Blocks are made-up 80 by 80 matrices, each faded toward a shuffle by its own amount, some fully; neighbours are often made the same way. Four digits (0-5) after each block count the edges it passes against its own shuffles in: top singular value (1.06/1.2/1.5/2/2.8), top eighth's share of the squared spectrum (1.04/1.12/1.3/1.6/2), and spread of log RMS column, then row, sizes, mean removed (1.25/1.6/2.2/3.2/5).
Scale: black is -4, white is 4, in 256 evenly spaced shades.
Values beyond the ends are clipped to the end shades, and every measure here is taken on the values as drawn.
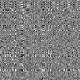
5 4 3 3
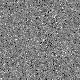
2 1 0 0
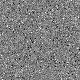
0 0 0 0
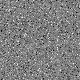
0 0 0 0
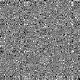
4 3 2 2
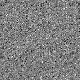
3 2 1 1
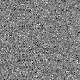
3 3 1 1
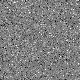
0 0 0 0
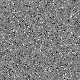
0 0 0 0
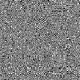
4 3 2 2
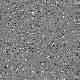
3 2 0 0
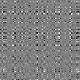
5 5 4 4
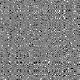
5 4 2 2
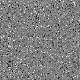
3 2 1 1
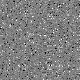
3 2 1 0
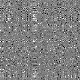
4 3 2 2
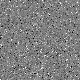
2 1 0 0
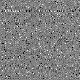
4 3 2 2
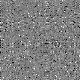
4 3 1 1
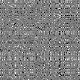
5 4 3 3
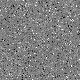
2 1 0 0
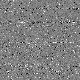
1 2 0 2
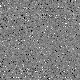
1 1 0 1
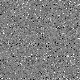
1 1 0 2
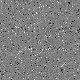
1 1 0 0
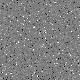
0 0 0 0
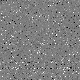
1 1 0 1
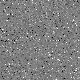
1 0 0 0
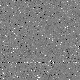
2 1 0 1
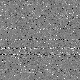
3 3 0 2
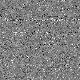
1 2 0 2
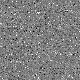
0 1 0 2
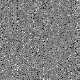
3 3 2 0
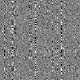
4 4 3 1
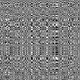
5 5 4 4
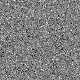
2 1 0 0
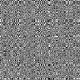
5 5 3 3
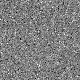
1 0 0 0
